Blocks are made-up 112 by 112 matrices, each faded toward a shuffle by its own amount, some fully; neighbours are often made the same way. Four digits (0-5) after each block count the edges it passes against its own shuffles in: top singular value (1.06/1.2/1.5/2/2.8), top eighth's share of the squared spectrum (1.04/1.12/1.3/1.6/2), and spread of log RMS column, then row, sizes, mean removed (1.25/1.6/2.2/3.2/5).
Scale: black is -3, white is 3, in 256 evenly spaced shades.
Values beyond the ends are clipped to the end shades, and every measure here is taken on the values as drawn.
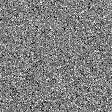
0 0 0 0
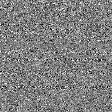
1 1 0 3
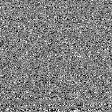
1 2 0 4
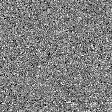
0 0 0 2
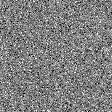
0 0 0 0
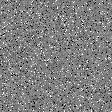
0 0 0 0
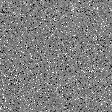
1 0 0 0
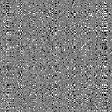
5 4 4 3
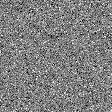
0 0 0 0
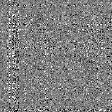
2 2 4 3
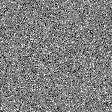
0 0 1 0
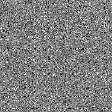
1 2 3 3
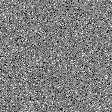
0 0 0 0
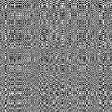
5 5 4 4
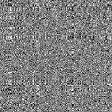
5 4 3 3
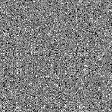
4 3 2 1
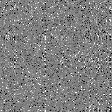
4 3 2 1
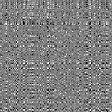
5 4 4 4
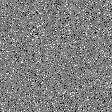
2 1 0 0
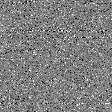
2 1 0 2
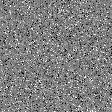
2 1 0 0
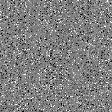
4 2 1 1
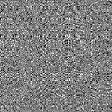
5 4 3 3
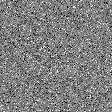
2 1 0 0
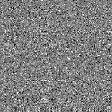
4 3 2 2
